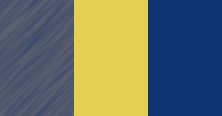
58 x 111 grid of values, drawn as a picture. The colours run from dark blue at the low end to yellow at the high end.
It is made of 1 by 3 panels. Panel 1,1: low, slanting up to the right, faint in contrast. Panel 1,2: very high, flat. Panel 1,3: very low, flat.
